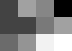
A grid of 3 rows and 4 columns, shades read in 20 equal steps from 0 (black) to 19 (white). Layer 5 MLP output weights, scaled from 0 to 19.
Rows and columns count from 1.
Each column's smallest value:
5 5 9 0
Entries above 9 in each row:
2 1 3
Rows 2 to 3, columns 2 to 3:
5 9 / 11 18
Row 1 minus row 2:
0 7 1 -12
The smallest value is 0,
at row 1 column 4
